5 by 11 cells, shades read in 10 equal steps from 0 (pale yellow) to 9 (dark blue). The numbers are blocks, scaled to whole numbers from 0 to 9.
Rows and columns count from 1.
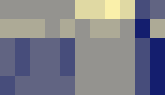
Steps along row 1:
same same same same down same down up up down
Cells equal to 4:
20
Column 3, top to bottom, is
4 3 6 6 6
